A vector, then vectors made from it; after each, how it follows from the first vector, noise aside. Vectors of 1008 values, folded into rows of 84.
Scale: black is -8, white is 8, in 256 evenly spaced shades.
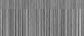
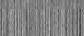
negated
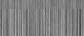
negated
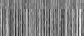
scaled up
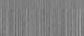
shrunk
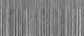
copied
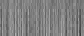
negated
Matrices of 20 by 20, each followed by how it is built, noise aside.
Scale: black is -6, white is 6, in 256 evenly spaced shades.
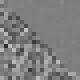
lower triangular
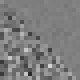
lower triangular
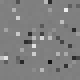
sparse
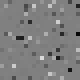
sparse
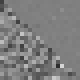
lower triangular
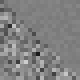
lower triangular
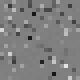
sparse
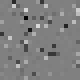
sparse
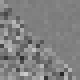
lower triangular
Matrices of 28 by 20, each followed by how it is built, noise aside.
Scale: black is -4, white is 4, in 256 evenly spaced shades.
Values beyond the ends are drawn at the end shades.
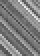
Toeplitz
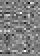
low rank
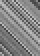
Toeplitz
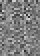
low rank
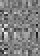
low rank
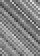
Toeplitz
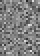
low rank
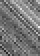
Toeplitz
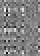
low rank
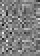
low rank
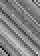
Toeplitz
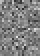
low rank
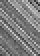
Toeplitz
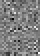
low rank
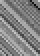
Toeplitz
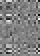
low rank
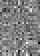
low rank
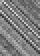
Toeplitz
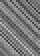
Toeplitz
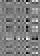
low rank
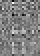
low rank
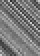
Toeplitz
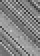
Toeplitz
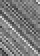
Toeplitz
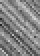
Toeplitz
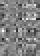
low rank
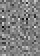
low rank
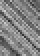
Toeplitz
